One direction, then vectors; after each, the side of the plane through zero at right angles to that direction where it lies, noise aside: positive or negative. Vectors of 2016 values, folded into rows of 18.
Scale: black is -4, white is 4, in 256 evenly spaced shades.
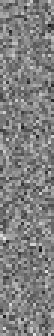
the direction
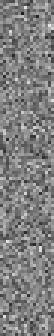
negative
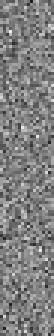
negative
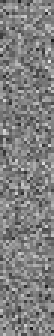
negative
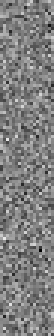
positive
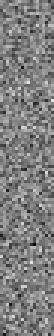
negative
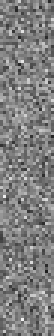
negative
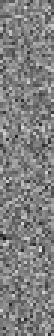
negative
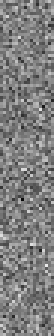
positive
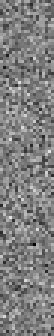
negative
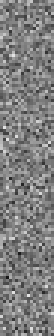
positive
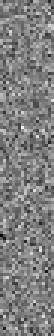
negative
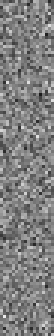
negative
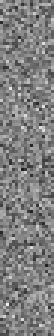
negative
